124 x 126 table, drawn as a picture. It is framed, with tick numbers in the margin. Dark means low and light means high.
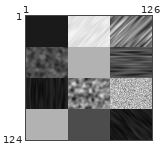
It is made of 4 by 3 panels. Panel 1,1: very low, flat. Panel 1,2: very high, slanting up to the right, faint in contrast. Panel 1,3: middling, slanting up to the right, strong in contrast. Panel 2,1: low, blotchy. Panel 2,2: high, flat. Panel 2,3: low, streaked across. Panel 3,1: very low, streaked downward, faint in contrast. Panel 3,2: middling, blotchy, strong in contrast. Panel 3,3: high, fine-grained. Panel 4,1: high, flat. Panel 4,2: low, flat. Panel 4,3: very low, slanting down to the right, faint in contrast.
